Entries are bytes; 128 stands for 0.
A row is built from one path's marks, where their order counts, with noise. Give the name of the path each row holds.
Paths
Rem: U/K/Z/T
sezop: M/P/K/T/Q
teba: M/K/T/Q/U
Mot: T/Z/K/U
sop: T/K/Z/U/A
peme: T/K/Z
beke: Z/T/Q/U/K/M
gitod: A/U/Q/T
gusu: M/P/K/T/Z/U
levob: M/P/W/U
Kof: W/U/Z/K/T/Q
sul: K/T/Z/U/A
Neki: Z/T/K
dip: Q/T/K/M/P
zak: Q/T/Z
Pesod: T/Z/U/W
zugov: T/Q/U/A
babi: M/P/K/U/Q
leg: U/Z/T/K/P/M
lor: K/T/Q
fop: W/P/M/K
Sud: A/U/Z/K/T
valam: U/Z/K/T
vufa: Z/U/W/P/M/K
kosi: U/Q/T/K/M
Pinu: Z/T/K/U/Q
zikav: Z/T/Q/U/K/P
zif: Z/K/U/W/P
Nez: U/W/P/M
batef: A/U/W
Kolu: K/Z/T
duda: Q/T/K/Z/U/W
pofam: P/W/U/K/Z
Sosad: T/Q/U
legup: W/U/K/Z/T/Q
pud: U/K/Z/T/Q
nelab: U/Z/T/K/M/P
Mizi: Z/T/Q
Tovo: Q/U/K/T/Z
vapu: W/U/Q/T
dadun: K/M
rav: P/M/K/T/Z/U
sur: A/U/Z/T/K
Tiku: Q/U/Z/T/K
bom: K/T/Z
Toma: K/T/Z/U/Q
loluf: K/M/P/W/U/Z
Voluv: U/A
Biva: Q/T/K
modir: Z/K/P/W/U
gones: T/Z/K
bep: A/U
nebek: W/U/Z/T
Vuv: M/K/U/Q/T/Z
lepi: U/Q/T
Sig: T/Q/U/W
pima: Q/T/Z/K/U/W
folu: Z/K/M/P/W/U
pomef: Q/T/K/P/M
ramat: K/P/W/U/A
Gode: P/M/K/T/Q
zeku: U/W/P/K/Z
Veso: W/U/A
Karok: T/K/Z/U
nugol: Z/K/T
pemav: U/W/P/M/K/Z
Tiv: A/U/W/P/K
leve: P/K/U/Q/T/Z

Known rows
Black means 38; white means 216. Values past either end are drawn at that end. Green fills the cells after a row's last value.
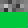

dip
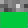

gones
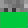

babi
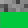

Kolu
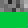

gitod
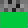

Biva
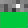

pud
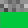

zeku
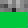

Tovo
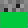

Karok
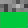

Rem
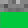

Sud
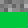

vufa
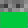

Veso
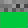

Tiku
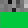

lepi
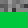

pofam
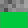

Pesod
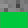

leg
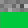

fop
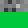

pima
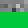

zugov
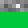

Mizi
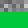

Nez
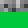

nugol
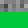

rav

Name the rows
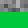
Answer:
Kof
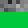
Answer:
zak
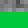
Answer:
ramat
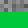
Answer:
folu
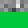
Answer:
lor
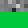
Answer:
zikav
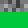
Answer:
pomef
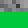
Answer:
bep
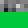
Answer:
Mot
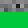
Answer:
sur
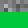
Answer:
loluf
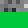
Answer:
leve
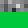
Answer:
beke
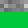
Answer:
Tiv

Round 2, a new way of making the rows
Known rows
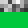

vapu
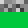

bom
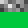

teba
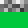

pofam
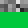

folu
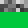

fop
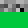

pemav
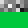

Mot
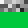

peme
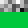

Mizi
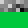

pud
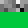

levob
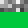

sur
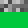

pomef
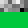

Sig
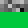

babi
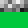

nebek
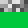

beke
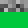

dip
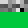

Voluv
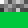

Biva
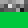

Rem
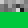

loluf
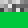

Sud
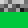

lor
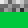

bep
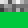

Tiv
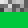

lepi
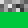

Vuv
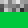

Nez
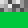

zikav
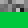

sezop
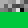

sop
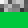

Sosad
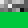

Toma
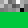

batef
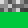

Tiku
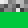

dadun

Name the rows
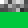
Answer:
gones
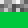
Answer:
zak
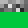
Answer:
valam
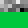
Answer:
legup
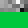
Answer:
Pesod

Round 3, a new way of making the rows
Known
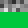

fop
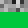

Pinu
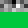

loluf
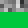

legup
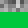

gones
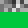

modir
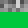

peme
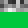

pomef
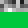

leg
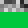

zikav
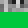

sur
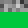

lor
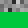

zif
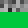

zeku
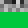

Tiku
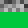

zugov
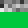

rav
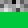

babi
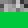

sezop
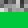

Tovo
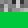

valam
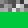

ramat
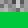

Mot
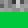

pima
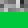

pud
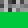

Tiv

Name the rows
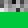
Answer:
leve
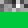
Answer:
folu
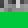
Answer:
duda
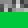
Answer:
Kof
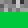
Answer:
nugol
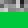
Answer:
Rem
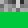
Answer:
Neki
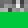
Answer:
pofam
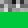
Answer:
nebek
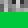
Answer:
Sud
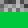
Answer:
Sosad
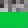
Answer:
vufa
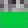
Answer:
batef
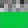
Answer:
bom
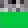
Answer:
lepi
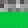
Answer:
sop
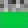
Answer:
bep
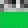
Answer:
nelab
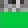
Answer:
Biva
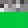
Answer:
gusu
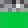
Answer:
levob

